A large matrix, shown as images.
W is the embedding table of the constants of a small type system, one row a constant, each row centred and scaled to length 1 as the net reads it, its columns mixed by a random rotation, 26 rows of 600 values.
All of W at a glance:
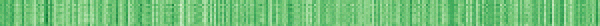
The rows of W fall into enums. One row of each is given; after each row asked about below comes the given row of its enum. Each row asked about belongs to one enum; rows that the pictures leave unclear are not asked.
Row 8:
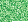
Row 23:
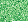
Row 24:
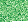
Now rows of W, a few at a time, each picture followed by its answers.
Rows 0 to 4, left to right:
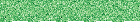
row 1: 24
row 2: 23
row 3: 24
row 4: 8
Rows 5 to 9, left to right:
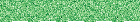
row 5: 8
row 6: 24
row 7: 23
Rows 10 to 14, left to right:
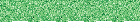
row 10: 8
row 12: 23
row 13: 24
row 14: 23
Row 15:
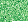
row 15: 23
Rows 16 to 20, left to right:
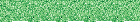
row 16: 8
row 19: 23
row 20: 23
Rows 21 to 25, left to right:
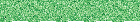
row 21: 23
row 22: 8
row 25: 8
